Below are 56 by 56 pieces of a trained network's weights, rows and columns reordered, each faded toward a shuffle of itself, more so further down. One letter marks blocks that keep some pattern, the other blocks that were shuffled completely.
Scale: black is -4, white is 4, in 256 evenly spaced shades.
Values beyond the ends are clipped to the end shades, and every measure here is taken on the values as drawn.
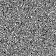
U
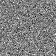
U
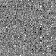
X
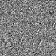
X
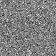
U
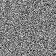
U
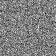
U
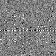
X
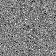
U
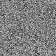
U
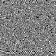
X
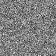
U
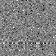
X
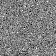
U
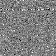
X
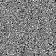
X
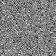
X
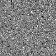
X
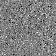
U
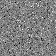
U
